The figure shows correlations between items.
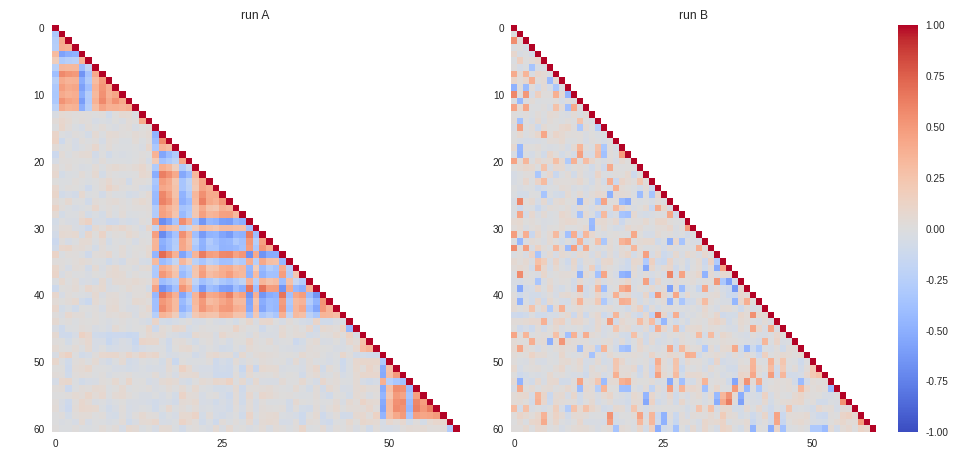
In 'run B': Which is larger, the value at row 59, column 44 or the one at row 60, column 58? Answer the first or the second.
the first
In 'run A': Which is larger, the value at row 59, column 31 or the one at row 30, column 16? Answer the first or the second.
the second
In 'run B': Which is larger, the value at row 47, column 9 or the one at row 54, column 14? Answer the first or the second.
the first
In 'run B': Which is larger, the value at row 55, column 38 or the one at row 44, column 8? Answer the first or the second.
the second
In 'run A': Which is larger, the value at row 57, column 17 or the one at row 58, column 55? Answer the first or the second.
the second
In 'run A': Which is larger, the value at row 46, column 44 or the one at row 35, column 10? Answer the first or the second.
the first
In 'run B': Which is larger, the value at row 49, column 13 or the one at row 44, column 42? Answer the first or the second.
the second
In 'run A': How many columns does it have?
61
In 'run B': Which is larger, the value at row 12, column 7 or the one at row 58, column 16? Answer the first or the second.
the second
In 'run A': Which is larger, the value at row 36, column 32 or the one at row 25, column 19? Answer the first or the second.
the first
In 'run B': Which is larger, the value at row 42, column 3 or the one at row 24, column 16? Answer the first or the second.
the first
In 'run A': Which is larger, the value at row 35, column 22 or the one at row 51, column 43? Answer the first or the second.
the second
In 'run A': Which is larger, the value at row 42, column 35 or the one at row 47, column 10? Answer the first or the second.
the second
